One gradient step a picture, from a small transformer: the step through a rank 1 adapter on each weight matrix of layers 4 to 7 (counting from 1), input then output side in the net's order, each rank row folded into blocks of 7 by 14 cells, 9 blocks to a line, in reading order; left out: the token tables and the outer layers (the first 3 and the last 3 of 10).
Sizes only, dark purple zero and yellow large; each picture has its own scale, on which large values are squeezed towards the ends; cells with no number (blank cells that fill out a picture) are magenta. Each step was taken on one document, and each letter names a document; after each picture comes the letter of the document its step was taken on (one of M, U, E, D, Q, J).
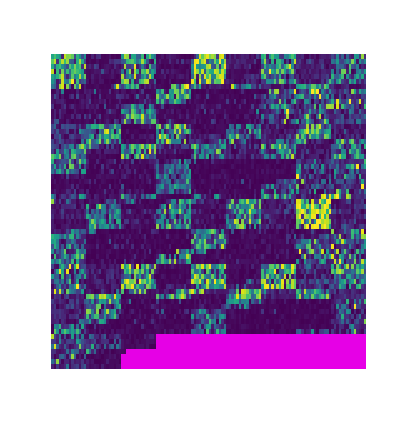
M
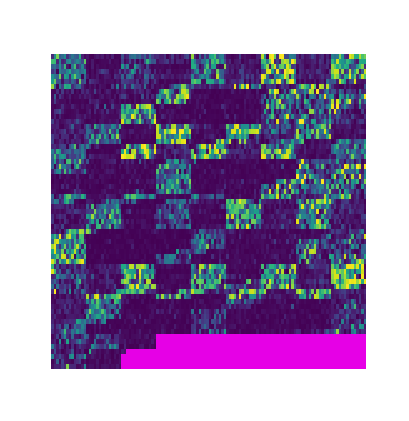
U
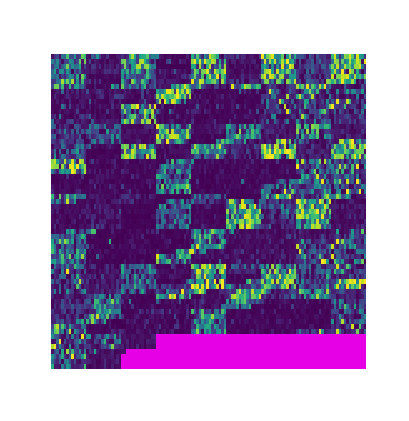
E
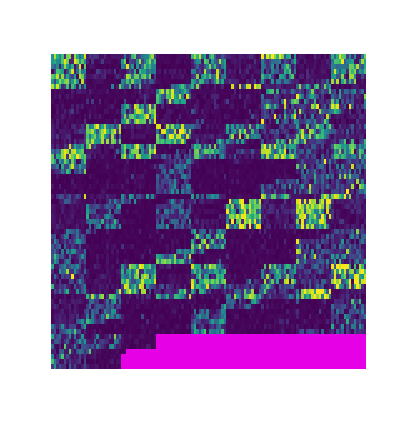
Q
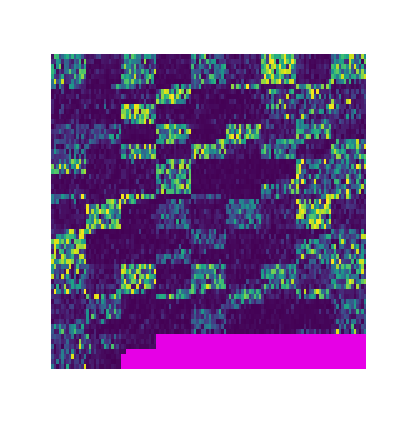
M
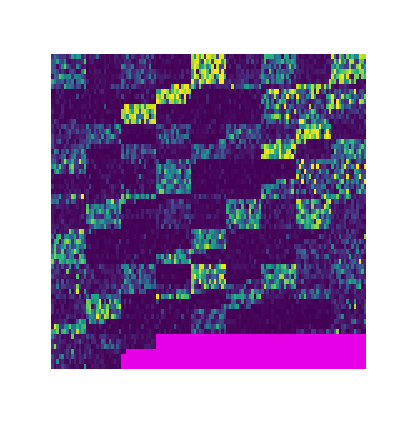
M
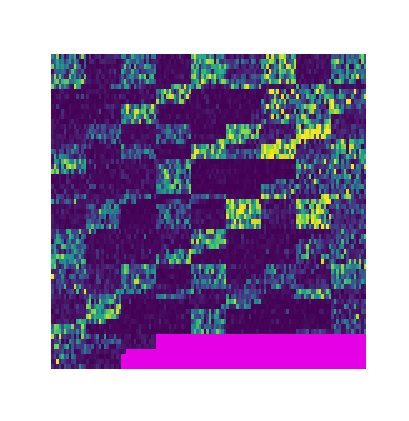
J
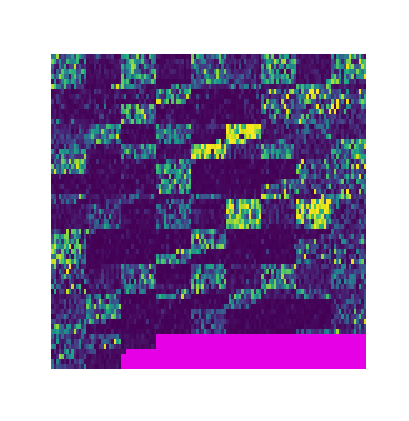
U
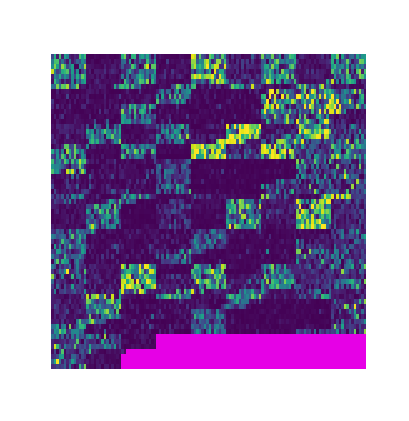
J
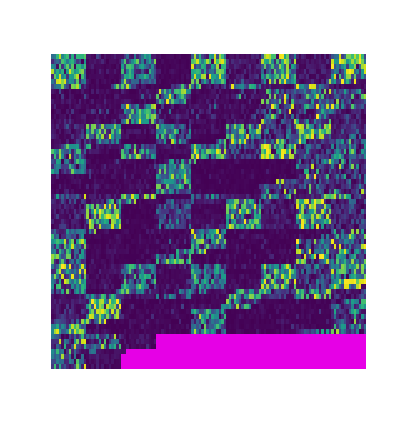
Q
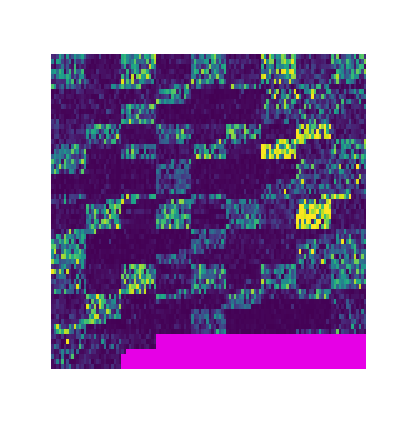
E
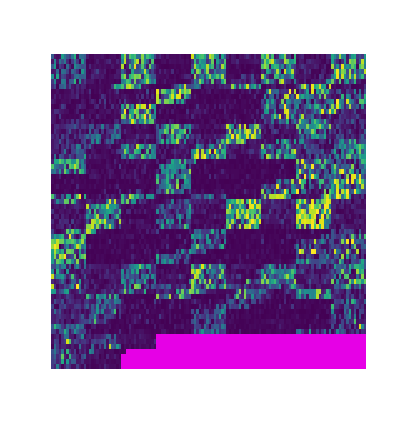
U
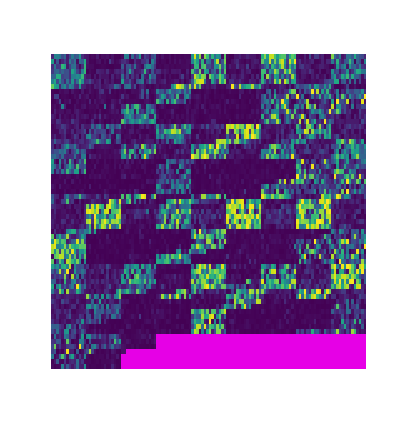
U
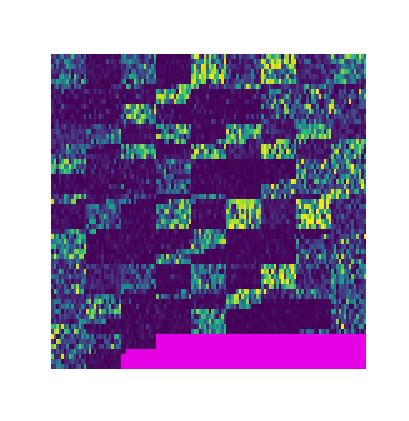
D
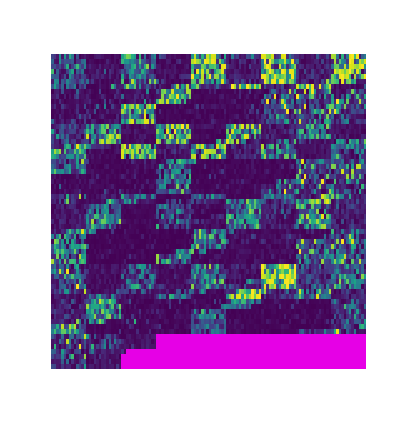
E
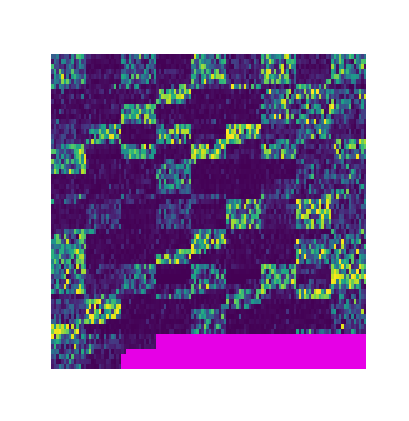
D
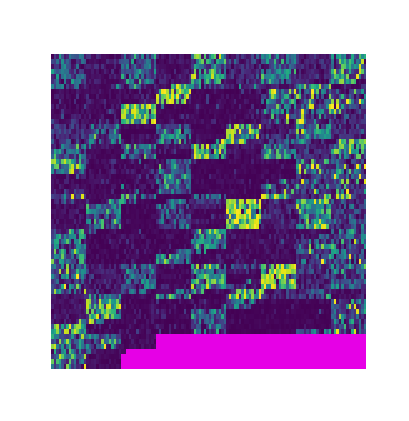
M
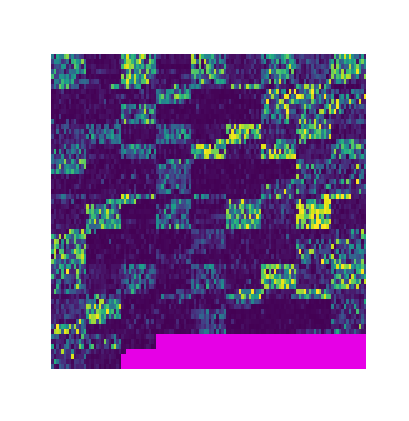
E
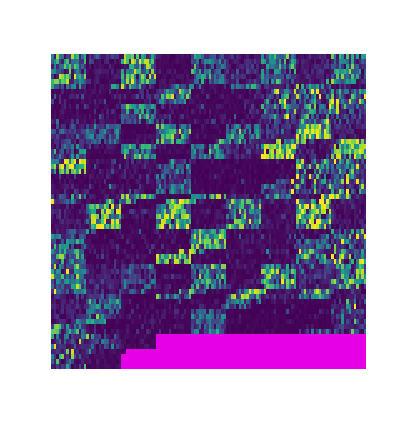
M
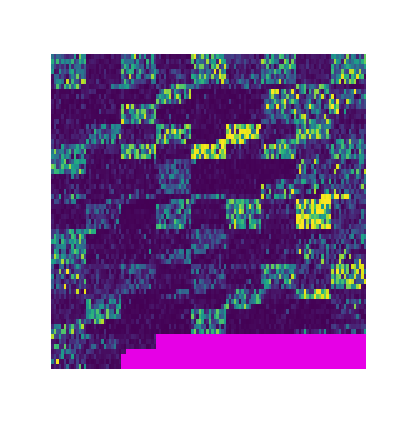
J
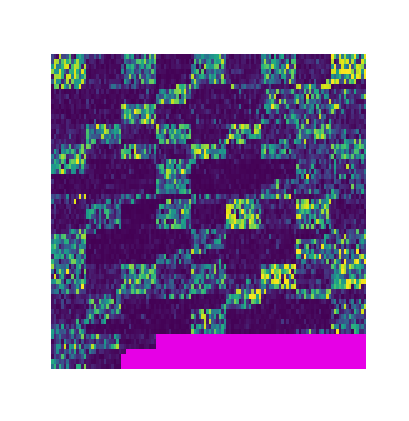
Q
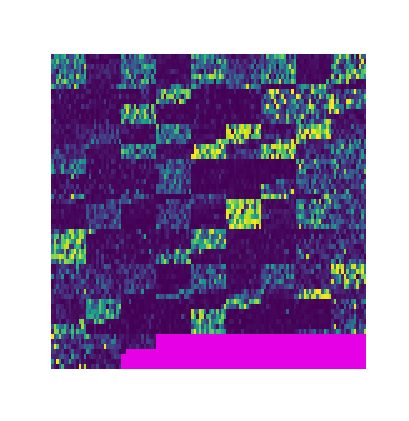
J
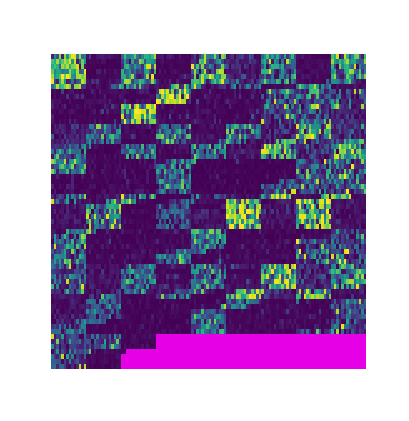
Q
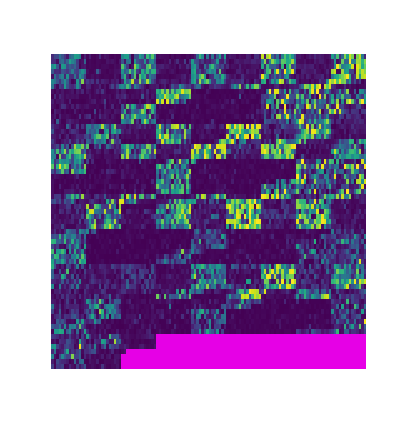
U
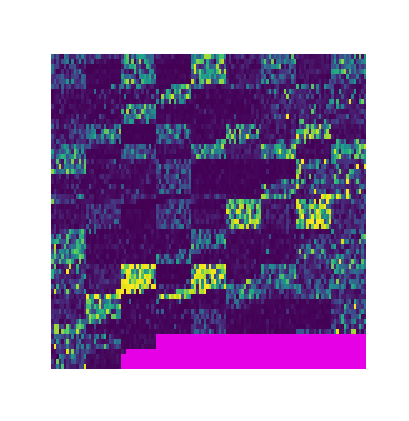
M
